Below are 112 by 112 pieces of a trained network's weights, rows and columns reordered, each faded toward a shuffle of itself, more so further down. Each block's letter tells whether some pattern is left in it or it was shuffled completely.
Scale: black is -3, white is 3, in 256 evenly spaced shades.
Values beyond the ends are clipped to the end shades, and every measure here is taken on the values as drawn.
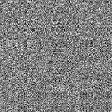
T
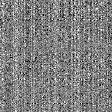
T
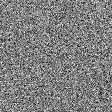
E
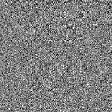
T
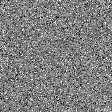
E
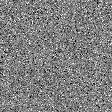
E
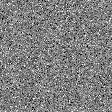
E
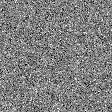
E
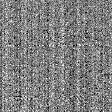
T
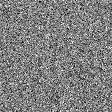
E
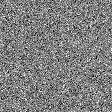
E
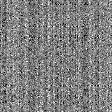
T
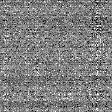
T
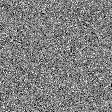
E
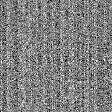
T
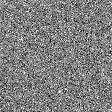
E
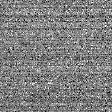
T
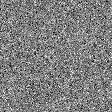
E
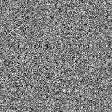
T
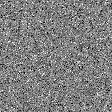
E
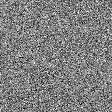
E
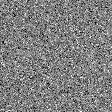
E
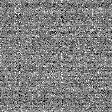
T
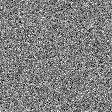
E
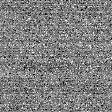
T
